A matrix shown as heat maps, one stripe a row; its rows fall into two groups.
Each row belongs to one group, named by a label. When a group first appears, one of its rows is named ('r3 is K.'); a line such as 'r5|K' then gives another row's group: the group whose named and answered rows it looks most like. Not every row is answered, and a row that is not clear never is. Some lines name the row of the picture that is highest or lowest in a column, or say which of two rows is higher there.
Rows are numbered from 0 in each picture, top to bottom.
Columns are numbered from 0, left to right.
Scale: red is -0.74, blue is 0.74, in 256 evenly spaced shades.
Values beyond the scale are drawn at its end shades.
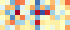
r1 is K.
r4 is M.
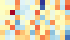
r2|M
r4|K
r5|M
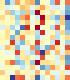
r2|M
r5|M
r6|K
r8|M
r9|K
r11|K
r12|M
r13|K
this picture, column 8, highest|10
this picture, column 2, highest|15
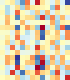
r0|M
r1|M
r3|K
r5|K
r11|K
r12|K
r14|M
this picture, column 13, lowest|15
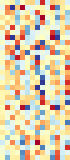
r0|K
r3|K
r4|K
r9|K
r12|M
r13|K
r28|M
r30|M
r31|M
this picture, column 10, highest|31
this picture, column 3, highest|9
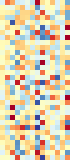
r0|M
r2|K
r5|K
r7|K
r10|K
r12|K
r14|K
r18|M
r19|K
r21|M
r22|K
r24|K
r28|K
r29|K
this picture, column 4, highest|30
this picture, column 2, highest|4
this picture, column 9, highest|7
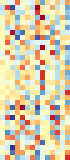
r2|M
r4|M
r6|M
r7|K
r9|K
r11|M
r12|K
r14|K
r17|K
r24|M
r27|M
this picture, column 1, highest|26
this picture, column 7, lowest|1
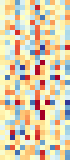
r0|K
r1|M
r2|K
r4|K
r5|M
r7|M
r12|K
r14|M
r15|M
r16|K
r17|K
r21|M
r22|K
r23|K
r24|M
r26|M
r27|M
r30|K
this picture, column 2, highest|27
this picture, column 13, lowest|9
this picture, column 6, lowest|4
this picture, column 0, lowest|20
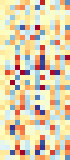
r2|K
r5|M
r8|M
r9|K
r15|K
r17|K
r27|K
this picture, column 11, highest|14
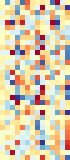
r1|K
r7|K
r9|K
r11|K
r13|K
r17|K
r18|K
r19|M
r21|M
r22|K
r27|K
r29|K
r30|M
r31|K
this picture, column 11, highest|4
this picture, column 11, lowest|0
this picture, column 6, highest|20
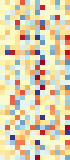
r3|M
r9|M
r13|M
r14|K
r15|M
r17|K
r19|M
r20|M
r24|M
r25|K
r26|K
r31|M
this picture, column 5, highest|7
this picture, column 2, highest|27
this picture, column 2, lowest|10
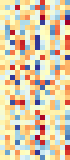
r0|K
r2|K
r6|M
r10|M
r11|K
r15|M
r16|K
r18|K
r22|M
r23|K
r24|M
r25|K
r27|M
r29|K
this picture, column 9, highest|16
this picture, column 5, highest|13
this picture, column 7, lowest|27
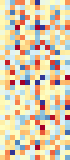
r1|M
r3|M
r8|K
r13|M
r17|M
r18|M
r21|K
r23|K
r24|M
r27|M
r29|M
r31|M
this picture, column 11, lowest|13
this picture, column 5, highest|16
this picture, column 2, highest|30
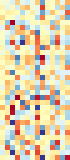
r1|K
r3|K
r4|M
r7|M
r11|K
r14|M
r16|K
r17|K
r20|M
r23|M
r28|M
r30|M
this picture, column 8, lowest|11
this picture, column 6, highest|19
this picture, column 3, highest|11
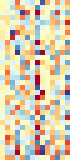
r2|M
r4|K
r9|K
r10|K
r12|M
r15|M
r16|M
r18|K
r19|M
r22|M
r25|M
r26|K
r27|M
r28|K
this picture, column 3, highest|10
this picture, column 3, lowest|30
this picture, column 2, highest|6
